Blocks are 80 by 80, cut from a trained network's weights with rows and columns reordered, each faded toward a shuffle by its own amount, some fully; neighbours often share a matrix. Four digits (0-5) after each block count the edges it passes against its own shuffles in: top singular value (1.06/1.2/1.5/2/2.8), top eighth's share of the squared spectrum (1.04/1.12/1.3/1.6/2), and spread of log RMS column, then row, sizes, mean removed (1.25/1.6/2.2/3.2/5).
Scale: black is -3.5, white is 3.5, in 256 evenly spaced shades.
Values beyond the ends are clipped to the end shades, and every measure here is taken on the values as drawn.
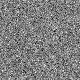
0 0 0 0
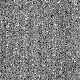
2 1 0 0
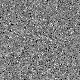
0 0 0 0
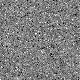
0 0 0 0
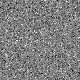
0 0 0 0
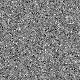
0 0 0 0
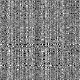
4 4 1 3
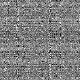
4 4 3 0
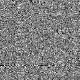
3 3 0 2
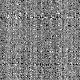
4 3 0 3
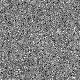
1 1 0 0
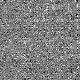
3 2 2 0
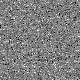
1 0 0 0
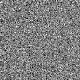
3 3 1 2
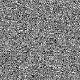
3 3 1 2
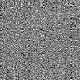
3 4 2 2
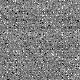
2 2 2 0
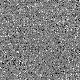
1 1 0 0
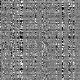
4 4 4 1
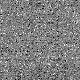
2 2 1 0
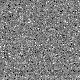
0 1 0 0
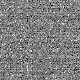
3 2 2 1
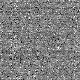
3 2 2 0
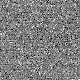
2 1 1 0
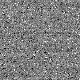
1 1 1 0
